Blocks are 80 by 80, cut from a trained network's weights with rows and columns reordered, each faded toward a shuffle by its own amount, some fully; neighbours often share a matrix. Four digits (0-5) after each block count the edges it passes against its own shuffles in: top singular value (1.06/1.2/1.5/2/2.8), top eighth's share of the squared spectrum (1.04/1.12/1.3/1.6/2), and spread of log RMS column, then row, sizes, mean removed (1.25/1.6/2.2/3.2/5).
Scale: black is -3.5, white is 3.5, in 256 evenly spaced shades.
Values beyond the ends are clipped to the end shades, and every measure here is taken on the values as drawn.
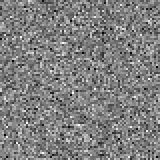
2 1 0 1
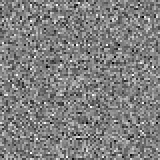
3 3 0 2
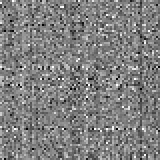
3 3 1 3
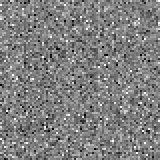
1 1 0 0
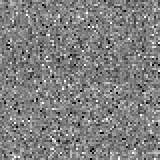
2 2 1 0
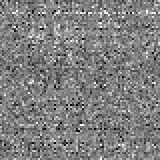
3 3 3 2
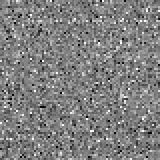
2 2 1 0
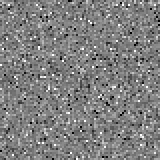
0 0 0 0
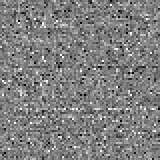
2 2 1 1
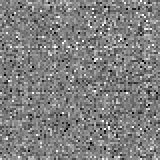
2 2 2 1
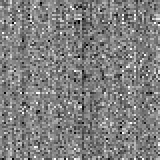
3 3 2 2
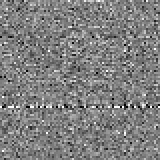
3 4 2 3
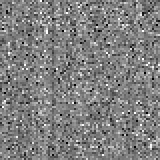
2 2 0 2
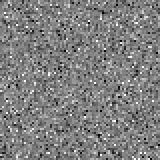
0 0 0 0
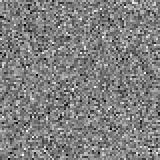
2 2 0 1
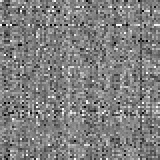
3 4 1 3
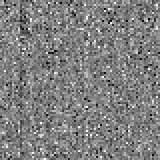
2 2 0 1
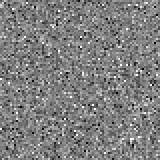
0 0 0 0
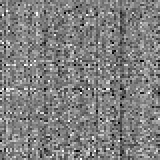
3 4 2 3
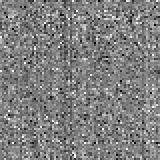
2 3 1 2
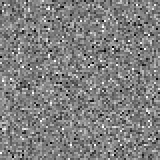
0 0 0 0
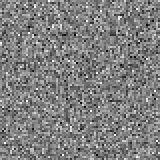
1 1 0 0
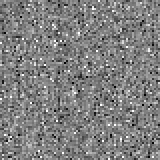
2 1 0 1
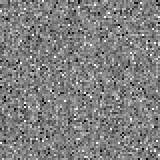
0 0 0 0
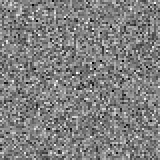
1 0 0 0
